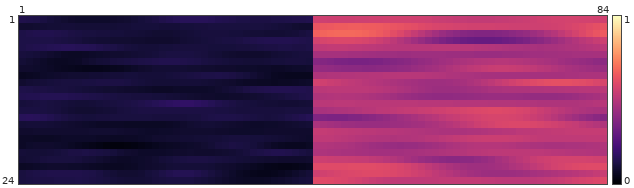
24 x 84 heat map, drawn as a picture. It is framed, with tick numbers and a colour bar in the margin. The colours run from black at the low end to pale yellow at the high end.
It is made of 1 by 2 panels. Panel 1,1: very low, streaked across, faint in contrast. Panel 1,2: middling, streaked across.
